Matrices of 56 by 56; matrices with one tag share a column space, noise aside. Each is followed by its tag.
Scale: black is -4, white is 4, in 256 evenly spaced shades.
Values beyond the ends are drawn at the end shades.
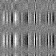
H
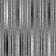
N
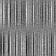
N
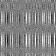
H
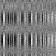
H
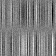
N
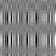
H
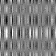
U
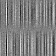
N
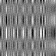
U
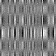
U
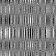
U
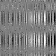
H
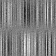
N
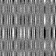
U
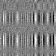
H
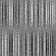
N
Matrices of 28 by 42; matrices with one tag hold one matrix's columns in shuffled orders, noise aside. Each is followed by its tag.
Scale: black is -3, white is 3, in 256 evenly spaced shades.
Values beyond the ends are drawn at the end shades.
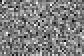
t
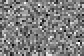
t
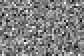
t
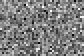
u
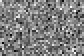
u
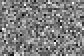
t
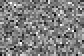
t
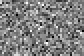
t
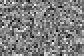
t
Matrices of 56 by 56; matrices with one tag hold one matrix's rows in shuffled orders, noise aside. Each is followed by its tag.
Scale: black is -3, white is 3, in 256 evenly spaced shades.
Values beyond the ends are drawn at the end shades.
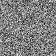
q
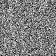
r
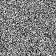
r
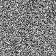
q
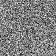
q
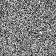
r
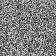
r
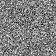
q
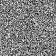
q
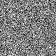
r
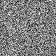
r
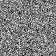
q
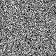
r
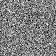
r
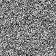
q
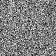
r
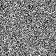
r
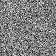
r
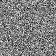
q
